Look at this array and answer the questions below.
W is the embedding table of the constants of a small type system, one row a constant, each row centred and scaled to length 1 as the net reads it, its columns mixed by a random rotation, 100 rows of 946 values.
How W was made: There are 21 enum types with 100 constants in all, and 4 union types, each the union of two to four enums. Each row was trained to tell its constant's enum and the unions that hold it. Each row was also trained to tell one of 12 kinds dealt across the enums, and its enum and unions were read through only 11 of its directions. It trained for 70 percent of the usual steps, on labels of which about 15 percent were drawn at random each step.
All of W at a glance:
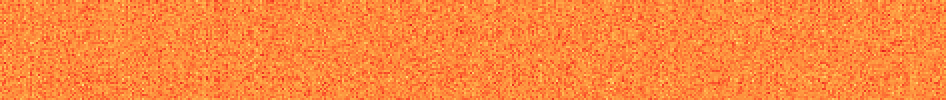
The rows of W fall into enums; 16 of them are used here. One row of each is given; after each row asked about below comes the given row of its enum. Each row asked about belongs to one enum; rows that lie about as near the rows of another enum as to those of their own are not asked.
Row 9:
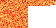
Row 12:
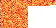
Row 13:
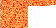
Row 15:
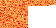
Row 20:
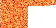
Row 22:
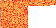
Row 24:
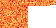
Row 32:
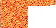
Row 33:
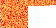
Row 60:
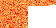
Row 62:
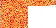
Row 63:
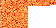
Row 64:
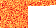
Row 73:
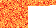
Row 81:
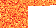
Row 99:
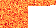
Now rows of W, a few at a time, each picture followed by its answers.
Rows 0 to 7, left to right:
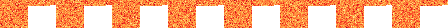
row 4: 12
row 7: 9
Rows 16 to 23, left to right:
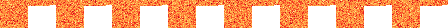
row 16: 64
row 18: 60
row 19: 33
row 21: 81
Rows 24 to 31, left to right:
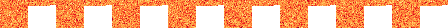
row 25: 62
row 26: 64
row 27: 9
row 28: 99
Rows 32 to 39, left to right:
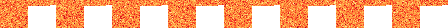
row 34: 15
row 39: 33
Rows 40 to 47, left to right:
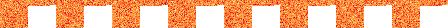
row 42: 63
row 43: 62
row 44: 99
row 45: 60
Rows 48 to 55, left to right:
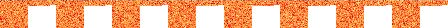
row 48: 12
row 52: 99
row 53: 20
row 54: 73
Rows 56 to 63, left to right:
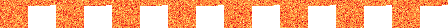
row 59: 12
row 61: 99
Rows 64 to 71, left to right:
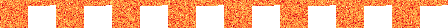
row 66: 15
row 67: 60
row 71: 60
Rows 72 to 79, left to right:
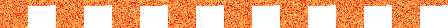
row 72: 73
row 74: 63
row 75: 64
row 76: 24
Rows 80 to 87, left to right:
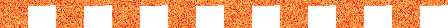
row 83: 62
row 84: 22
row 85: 64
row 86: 73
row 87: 15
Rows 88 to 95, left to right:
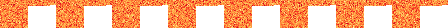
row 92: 13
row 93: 73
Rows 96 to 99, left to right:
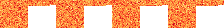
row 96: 9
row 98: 62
